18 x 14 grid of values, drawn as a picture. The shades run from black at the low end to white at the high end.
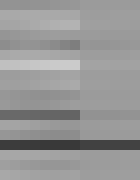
The values are skewed, with a long tail toward low values. Row 15 differs from the rows beside it. Streaks run across, left to right. A vertical seam about 60% of the way across splits the table, and the right part is calmer.
